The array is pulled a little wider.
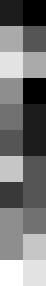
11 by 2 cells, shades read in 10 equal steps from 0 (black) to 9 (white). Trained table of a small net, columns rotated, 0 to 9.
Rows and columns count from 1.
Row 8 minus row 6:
-1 2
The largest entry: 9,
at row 11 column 1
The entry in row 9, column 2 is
4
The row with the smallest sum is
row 1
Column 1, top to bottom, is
1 6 8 5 4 3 7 2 5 5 9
